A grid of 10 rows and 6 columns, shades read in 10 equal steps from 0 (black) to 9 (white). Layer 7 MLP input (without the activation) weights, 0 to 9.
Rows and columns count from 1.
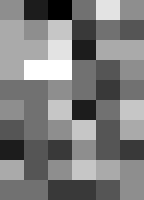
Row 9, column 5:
6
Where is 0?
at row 1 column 3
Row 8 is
1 3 2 5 3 2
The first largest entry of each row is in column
5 3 3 2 3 3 4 4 4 6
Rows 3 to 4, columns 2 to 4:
6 8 1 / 9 9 4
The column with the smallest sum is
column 4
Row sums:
23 27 33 36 23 28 28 16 32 20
